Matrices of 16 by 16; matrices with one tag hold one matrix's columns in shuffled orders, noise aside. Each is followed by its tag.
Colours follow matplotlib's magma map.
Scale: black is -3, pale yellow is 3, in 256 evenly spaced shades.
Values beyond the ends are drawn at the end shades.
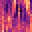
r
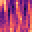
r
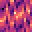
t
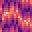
t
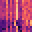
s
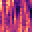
r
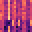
s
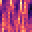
r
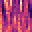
r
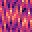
t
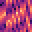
t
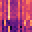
s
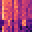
s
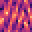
t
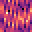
t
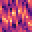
t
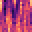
r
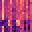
s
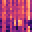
s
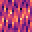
t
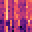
s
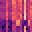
s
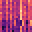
s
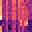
s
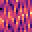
t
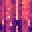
s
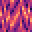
t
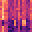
s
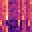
s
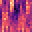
r
